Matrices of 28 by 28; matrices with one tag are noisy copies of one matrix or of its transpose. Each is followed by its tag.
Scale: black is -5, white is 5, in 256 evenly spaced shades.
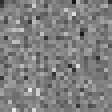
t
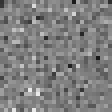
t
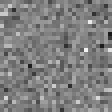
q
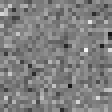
q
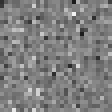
t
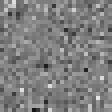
q
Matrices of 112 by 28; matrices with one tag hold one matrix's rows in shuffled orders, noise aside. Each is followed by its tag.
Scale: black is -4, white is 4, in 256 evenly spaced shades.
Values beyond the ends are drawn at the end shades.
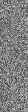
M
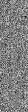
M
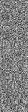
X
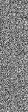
M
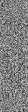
X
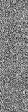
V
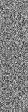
X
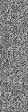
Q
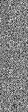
Q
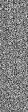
Q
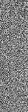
M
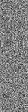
X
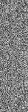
M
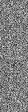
Q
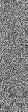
V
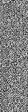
Q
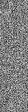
Q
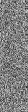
V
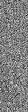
Q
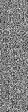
Q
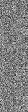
V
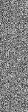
M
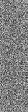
V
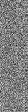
V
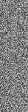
M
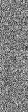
V
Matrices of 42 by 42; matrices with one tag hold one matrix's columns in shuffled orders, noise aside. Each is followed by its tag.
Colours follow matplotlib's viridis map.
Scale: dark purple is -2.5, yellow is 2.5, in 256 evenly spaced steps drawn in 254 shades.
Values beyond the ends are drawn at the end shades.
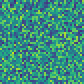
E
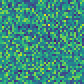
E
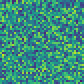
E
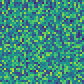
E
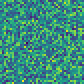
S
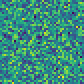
S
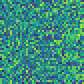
S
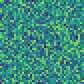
S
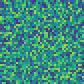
E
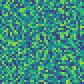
S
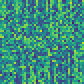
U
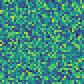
E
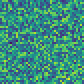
E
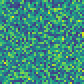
E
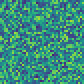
E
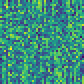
U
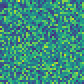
E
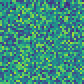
E
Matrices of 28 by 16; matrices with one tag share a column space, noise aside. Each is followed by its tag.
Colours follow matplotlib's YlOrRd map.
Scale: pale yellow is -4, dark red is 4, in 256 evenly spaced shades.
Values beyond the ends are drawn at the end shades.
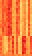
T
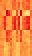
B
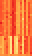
T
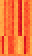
T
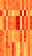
B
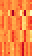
B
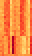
T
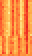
T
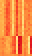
T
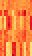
B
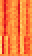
T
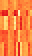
B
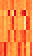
B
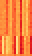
T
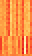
T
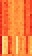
T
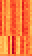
T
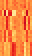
B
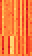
T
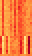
T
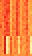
T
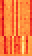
T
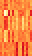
B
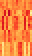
B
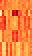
B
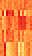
B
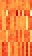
B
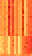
T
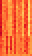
T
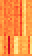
T
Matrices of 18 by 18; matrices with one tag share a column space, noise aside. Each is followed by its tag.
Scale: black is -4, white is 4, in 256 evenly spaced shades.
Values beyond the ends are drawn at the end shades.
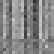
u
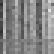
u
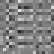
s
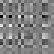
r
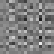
s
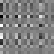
r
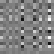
s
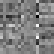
r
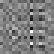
s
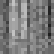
u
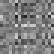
r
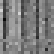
u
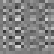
s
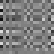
s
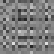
s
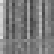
u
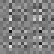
s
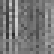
u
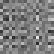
s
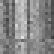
u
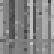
u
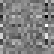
r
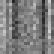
u
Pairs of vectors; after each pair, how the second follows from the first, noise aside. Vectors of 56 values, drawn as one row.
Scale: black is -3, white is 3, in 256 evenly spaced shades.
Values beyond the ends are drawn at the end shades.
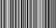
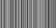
shrunk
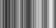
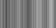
shrunk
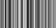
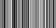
shuffled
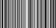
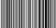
shuffled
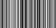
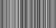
shrunk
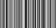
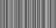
shrunk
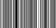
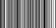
shuffled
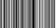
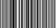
shuffled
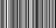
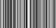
shuffled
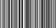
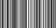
shuffled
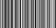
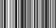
shuffled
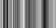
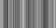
shrunk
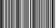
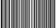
shuffled
